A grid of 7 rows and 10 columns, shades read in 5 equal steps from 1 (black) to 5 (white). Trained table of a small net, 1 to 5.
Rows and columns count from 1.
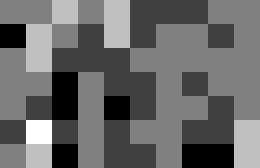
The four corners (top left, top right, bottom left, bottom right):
3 3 3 4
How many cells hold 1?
7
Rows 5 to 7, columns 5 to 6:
1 2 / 2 3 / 2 2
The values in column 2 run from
2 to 5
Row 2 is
1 4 3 2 4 2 3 3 2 3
